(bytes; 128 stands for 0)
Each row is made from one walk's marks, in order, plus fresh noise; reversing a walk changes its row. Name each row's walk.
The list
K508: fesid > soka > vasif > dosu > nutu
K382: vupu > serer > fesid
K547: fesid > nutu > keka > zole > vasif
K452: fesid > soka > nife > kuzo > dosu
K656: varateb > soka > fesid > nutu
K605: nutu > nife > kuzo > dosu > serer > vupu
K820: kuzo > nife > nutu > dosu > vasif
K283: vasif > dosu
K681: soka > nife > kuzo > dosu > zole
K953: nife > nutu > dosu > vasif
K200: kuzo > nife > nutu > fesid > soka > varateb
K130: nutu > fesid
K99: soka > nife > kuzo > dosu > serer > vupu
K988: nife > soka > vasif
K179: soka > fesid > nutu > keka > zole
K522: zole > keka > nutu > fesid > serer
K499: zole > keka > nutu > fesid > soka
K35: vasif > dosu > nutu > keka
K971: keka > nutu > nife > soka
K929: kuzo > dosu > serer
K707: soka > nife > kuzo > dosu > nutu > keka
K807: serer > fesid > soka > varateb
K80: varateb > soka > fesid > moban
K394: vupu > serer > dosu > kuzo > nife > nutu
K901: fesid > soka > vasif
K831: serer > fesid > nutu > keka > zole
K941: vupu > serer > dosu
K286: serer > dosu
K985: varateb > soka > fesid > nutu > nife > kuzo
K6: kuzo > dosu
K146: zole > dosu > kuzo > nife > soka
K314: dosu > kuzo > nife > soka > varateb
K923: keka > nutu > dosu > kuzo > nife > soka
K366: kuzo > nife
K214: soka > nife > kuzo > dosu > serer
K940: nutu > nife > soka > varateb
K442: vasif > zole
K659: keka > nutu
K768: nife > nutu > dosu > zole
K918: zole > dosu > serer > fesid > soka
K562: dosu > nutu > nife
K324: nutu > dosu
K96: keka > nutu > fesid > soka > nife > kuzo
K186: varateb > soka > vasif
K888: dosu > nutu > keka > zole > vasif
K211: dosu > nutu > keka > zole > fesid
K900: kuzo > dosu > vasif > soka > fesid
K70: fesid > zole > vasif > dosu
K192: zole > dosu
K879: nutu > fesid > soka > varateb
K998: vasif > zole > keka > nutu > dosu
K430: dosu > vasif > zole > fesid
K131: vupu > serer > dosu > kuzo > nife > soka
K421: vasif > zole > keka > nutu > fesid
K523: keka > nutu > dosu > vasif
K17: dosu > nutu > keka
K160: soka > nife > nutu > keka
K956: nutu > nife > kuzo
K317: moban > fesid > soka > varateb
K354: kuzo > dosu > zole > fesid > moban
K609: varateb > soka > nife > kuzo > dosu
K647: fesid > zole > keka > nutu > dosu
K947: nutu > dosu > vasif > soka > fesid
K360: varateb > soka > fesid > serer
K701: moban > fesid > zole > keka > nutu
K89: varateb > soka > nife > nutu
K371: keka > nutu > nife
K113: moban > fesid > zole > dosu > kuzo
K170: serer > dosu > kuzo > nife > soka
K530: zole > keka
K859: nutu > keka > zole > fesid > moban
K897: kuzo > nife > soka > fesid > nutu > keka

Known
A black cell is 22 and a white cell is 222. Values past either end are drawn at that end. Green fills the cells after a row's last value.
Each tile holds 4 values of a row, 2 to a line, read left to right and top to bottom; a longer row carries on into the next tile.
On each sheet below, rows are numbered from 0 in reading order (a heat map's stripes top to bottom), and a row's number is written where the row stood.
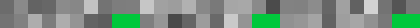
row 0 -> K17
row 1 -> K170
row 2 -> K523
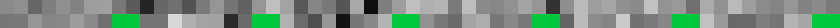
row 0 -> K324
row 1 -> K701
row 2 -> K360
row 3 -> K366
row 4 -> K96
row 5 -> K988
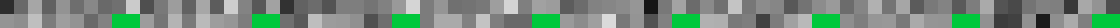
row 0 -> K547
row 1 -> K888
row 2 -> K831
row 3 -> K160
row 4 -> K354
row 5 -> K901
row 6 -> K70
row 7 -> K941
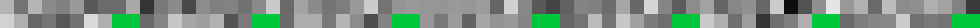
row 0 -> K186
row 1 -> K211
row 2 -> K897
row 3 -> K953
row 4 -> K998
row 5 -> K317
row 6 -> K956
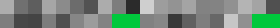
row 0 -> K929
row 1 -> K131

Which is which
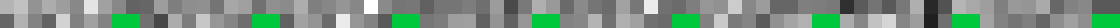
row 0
K923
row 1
K768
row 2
K707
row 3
K130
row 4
K35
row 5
K900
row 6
K859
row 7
K283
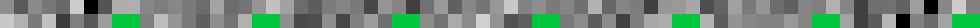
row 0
K80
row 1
K656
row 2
K286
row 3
K371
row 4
K918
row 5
K442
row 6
K382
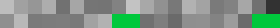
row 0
K200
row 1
K6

